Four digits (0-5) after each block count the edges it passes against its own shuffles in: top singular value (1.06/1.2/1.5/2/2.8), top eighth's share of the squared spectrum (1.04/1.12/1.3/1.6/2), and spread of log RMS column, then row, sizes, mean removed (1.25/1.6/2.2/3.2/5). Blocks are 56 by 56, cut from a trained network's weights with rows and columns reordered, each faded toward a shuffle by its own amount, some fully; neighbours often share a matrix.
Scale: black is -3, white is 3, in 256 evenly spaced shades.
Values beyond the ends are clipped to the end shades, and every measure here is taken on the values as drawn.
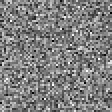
1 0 0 0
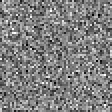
1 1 0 0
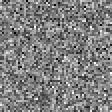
0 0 0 0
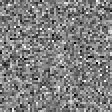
0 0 0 0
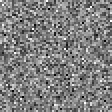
1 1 0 0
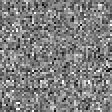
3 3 1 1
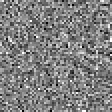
3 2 0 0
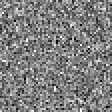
0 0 0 0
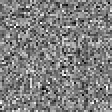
3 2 0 1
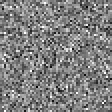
2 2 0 0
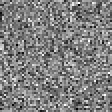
3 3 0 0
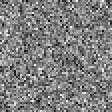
0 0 0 0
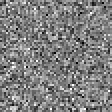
3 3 1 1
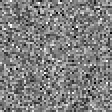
1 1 0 0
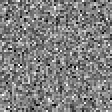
1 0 0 0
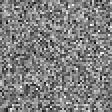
0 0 0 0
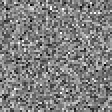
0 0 0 0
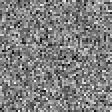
2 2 0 0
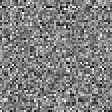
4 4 1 2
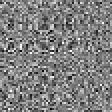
4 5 2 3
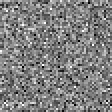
2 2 0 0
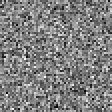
1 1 0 0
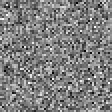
1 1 0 0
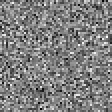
2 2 0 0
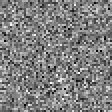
1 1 0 0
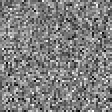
3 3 0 1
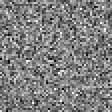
1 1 0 0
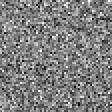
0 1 0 0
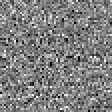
3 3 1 2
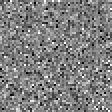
1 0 0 0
